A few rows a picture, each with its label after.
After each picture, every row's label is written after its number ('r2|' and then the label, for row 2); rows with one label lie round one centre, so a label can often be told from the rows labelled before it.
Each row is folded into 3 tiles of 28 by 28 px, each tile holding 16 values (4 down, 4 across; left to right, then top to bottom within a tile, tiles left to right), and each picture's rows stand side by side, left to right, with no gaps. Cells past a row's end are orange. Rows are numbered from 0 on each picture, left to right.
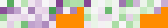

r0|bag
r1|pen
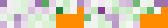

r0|pen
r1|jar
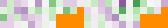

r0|jar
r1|jar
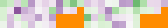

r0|bag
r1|jar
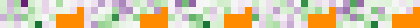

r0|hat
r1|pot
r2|hat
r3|jar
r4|hat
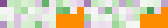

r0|pen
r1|pen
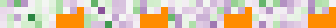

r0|hat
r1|bag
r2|bag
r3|bag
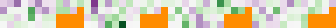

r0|pot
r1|hat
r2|jar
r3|pen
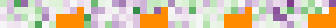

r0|hat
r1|bag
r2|pen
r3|jar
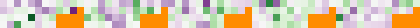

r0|pot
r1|jar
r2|jar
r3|hat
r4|bag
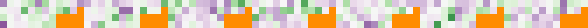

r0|pen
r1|pot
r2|bag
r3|jar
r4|jar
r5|pot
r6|bag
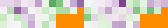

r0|jar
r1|jar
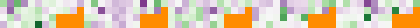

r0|hat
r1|bag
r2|pot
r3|pot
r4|pot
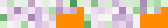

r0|bag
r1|bag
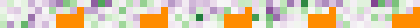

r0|bag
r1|hat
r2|pot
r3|jar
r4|pen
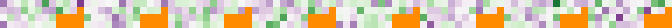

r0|pen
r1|jar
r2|pen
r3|pot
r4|pen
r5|bag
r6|jar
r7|bag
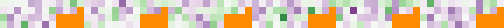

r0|bag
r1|pot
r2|jar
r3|pot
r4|bag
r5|bag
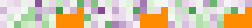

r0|pot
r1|bag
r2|pen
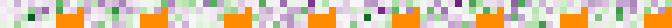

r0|pot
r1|pot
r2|pen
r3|bag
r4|pot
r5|jar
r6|hat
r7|pot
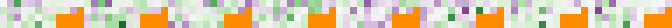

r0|hat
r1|hat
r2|pen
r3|pen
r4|bag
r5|pot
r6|hat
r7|hat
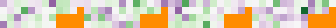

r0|pen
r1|jar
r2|hat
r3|bag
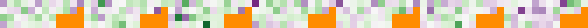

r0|pen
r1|hat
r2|hat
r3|pen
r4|pen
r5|hat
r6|bag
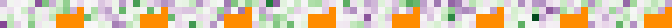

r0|pen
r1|jar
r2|bag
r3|hat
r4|bag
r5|pot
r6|pot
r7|pen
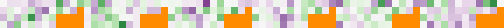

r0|pot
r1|hat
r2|jar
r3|jar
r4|pen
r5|bag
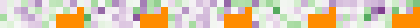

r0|jar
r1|bag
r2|bag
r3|pen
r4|pot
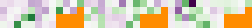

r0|pot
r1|jar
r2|hat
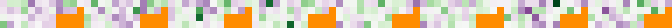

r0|bag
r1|bag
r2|pot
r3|hat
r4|pen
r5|pen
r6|jar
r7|jar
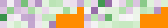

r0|jar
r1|hat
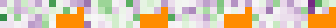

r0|jar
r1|pen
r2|jar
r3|bag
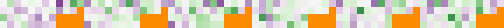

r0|bag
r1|pen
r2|pen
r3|hat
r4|pen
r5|hat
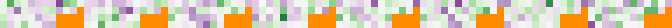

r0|bag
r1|pot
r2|jar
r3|pot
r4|jar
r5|jar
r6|pen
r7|pen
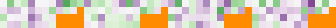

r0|bag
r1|pen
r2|bag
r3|bag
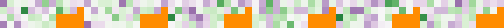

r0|pen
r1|pen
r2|jar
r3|hat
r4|jar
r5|jar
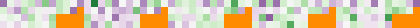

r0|pen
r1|bag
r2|pen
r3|hat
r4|jar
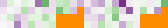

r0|pen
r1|pot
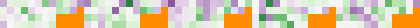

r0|pen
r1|pen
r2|pot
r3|hat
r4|jar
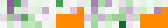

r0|hat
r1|hat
